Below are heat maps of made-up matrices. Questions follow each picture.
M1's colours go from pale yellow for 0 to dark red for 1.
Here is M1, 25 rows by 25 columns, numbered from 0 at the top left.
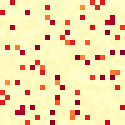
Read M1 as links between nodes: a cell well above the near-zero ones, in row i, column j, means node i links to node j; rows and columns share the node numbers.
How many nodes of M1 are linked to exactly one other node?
0
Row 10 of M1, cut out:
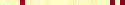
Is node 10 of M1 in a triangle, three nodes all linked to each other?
yes
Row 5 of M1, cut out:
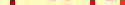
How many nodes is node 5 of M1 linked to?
3
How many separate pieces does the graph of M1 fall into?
1
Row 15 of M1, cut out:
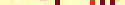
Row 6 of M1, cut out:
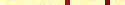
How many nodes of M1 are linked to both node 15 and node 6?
0
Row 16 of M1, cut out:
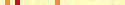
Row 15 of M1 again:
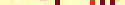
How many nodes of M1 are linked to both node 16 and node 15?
1
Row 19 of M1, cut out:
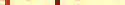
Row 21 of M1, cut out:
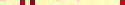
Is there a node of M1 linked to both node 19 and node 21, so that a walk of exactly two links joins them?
no
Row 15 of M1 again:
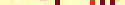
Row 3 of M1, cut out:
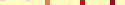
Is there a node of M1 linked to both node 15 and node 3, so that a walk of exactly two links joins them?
yes
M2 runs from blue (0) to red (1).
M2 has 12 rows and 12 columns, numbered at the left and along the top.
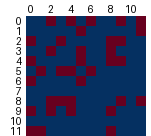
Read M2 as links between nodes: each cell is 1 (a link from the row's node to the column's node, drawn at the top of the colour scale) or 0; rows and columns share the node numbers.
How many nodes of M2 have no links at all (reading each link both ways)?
2
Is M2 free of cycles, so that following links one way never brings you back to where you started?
no
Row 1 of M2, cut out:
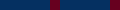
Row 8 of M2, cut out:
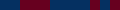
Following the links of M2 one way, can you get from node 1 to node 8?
yes
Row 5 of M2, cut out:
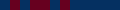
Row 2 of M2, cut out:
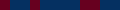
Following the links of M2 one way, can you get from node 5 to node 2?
yes
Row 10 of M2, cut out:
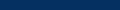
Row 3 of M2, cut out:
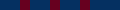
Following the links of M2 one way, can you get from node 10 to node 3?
no
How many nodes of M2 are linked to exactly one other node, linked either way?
0
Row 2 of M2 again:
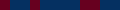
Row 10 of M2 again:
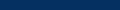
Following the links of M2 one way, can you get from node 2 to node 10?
no
